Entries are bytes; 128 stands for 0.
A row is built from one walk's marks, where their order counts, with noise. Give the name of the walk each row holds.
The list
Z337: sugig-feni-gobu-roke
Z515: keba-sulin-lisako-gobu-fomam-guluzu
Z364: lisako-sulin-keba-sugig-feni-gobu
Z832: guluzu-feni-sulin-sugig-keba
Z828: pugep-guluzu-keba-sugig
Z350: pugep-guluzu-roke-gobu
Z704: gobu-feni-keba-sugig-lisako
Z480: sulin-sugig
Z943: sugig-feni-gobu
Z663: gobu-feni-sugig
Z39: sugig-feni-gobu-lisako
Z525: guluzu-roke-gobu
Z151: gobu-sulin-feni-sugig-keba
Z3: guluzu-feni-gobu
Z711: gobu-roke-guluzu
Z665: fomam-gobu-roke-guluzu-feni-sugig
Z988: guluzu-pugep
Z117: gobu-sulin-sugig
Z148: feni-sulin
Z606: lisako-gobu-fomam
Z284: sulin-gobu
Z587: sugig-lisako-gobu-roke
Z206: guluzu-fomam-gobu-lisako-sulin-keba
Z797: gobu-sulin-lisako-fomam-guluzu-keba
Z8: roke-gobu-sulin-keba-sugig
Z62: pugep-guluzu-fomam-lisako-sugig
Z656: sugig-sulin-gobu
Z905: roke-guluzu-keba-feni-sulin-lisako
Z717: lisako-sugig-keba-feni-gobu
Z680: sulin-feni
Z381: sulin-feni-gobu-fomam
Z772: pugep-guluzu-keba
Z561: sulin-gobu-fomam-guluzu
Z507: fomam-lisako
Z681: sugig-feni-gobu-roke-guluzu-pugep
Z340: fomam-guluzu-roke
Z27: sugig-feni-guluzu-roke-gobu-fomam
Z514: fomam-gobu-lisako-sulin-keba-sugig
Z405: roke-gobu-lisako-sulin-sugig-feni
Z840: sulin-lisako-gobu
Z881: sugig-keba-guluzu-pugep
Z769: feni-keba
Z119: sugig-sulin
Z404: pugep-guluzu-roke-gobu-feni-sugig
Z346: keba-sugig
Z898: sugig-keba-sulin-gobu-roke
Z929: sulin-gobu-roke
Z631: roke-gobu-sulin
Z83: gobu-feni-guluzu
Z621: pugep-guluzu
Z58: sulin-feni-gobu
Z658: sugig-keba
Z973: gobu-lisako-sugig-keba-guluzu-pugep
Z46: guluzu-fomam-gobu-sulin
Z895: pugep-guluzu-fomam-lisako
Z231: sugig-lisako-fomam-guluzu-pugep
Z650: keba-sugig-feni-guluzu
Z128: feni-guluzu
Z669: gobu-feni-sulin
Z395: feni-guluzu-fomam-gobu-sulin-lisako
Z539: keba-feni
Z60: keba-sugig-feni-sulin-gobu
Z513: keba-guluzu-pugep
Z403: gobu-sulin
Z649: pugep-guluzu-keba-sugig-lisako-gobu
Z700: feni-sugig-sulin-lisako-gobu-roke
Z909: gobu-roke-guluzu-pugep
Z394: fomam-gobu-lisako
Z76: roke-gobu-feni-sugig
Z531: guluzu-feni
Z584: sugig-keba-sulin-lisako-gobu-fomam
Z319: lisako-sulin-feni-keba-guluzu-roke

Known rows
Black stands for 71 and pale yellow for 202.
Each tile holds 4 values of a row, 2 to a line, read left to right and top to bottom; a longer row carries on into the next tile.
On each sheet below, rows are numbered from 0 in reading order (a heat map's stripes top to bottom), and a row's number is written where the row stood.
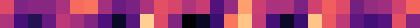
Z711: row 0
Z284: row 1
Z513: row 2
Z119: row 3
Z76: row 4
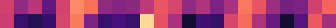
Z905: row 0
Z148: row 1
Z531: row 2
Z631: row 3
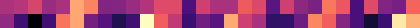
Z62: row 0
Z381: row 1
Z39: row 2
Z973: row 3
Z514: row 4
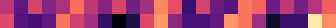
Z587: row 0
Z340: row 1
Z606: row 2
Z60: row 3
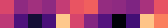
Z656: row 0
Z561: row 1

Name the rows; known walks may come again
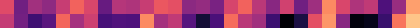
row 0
Z405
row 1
Z337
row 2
Z8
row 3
Z340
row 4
Z513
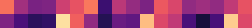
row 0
Z680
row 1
Z704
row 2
Z656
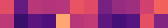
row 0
Z943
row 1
Z76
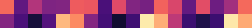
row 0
Z797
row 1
Z514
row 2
Z584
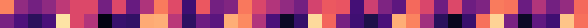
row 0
Z58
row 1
Z650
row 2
Z717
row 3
Z480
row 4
Z394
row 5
Z206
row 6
Z769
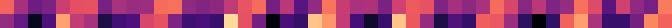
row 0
Z929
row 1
Z3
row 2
Z148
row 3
Z539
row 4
Z119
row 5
Z128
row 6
Z46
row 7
Z973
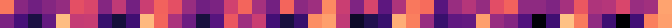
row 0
Z403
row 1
Z898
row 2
Z631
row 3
Z231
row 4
Z658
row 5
Z663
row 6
Z561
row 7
Z62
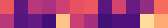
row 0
Z700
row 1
Z364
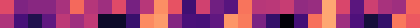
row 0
Z711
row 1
Z881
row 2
Z606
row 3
Z895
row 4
Z665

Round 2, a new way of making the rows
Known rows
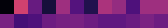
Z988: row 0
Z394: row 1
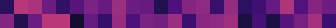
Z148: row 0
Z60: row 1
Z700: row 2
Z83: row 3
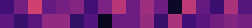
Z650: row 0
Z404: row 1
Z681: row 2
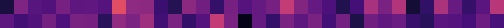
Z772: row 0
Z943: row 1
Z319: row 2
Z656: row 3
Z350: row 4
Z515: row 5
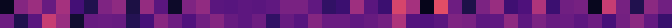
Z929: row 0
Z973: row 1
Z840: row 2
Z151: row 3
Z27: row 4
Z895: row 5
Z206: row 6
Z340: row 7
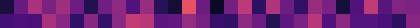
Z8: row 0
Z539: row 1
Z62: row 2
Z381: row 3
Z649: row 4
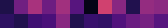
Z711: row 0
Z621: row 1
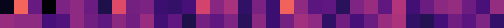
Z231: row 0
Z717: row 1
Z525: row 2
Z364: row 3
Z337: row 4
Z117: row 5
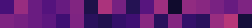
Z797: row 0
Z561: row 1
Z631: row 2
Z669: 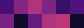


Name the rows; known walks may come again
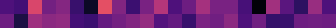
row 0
Z3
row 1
Z507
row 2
Z284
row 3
Z513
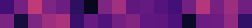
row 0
Z58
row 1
Z840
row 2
Z404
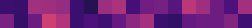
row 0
Z769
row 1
Z128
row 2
Z480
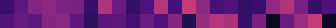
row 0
Z658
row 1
Z515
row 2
Z680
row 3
Z669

